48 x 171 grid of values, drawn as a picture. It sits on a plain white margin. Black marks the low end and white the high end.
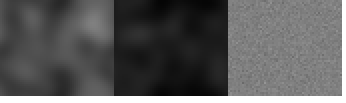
It is made of 1 by 3 panels. Panel 1,1: low, smooth. Panel 1,2: very low, smooth, faint in contrast. Panel 1,3: middling, fine-grained, faint in contrast.
